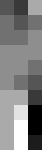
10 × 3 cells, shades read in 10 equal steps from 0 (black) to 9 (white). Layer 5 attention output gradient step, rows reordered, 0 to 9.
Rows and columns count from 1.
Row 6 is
5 4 3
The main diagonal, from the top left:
3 3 5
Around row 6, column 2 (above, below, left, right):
5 6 5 3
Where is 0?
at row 8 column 3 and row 9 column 3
